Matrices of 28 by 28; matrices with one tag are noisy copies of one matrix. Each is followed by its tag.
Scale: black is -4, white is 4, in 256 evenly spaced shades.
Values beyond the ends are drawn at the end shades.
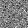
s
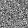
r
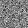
s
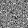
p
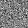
r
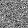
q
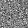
r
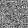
q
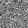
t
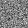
r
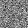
s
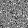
p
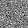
q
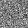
r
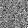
s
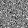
p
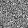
p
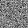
q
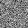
t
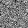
t
